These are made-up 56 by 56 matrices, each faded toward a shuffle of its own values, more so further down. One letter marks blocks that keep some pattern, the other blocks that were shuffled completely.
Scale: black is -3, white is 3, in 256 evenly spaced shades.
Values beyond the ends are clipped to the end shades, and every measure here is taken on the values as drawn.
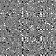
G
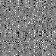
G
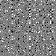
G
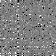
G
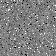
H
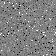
H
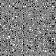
G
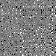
G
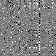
G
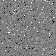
H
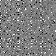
G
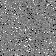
H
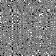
G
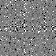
G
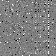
G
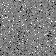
H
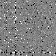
G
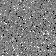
H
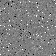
H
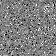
H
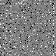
G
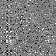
G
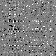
G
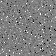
H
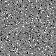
H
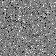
H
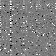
G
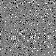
G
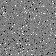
H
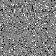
G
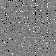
G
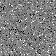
H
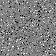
H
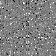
G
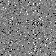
G
